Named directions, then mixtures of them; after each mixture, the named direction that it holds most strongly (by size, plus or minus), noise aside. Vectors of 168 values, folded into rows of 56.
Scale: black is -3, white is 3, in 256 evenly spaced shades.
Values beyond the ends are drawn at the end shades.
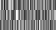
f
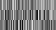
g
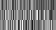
g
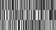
g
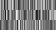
f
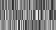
g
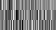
g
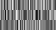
f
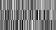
g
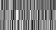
g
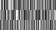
f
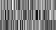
g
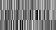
g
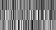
g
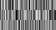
f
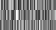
f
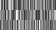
f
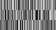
g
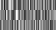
f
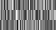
f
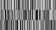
g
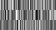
f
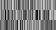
g
